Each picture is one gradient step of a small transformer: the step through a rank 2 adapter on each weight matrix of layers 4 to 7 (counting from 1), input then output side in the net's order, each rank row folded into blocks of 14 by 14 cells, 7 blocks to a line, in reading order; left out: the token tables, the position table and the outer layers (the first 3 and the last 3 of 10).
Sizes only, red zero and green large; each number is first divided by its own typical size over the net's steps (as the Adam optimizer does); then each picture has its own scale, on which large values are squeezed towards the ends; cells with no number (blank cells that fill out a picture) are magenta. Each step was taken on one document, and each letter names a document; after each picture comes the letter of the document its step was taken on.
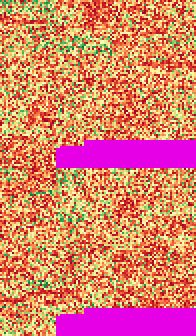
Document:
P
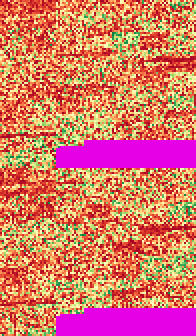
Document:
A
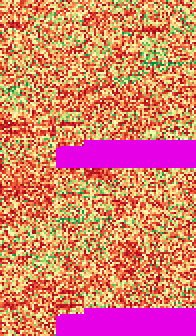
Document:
P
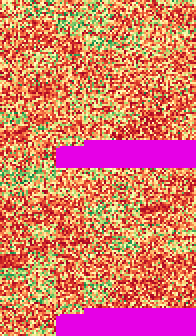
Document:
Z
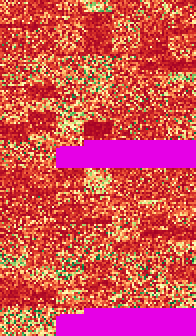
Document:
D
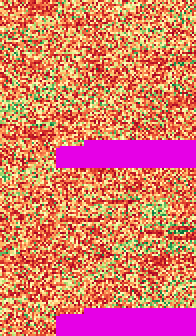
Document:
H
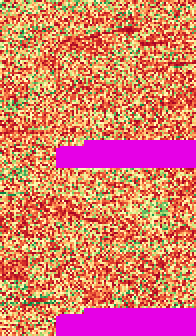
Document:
H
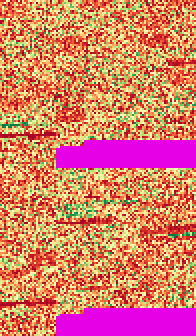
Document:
A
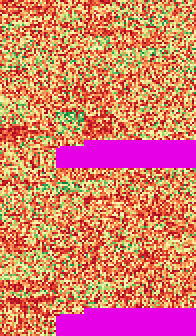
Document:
P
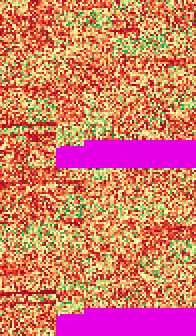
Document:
A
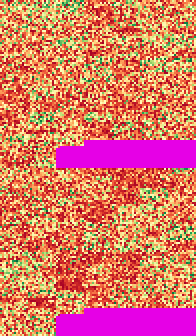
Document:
H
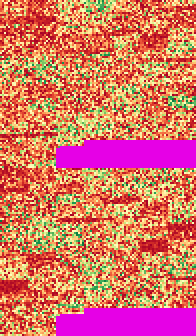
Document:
A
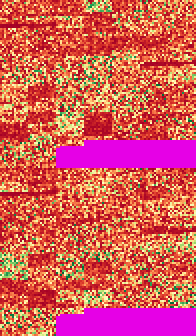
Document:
D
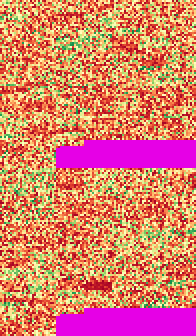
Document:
Z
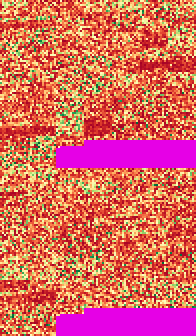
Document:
D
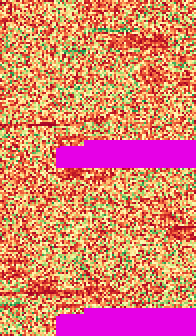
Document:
P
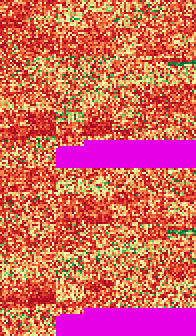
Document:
D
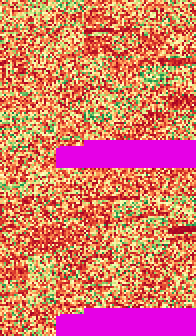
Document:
Z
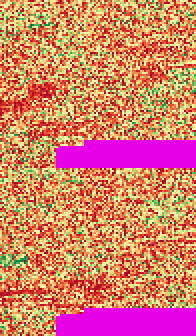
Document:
P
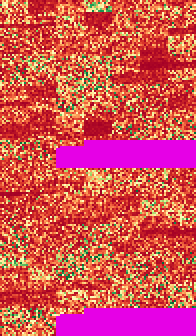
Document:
D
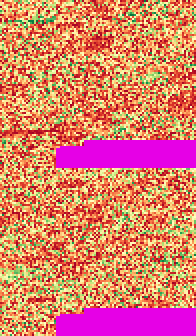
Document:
H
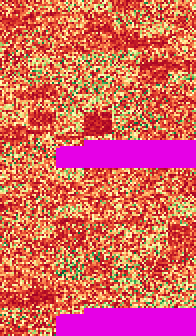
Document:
D
